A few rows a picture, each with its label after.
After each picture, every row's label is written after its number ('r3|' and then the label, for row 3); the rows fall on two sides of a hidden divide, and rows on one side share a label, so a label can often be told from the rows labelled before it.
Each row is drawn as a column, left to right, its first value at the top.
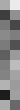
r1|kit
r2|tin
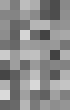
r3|tin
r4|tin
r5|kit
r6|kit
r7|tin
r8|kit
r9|kit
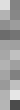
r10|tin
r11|tin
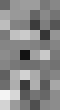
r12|tin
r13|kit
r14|kit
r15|kit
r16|tin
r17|kit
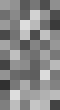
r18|tin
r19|tin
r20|kit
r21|tin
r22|kit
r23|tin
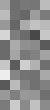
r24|kit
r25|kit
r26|tin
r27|tin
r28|kit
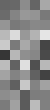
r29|kit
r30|kit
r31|kit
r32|kit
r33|kit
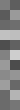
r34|kit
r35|kit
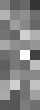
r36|tin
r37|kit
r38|kit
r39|kit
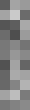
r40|tin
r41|tin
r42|kit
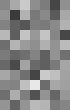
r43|kit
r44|tin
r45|kit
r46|kit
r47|kit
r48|kit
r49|tin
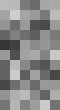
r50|tin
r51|tin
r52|tin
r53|tin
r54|kit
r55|tin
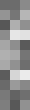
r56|tin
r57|kit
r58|kit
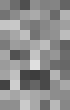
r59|tin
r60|kit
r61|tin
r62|tin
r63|tin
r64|kit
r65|kit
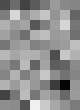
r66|kit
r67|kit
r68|tin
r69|kit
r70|kit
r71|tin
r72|tin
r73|tin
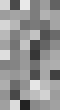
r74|kit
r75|kit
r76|tin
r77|kit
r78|tin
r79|tin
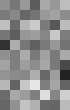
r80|kit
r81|tin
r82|kit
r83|kit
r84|tin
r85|kit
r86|tin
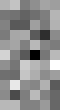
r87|tin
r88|kit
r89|kit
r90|tin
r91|tin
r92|tin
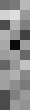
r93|kit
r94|kit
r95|tin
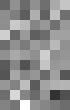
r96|kit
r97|tin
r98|kit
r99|tin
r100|tin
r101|kit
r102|kit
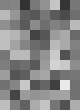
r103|kit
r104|kit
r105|kit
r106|tin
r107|tin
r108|tin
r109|kit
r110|tin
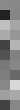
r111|kit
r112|kit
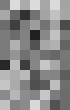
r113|kit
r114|tin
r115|kit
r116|tin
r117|tin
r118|kit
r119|tin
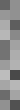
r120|kit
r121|tin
